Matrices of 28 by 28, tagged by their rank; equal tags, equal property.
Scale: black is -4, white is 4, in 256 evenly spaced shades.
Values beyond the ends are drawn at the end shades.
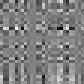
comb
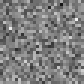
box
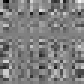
comb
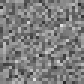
box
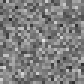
box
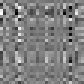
comb
